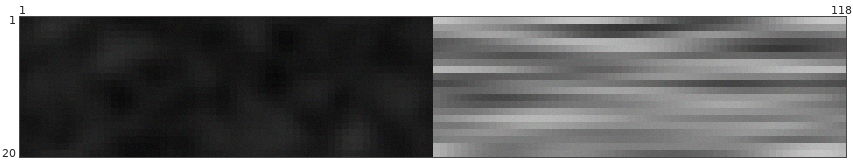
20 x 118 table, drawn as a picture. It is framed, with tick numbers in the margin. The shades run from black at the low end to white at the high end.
It is made of 1 by 2 panels. Panel 1,1: very low, blotchy, faint in contrast. Panel 1,2: middling, streaked across, strong in contrast.
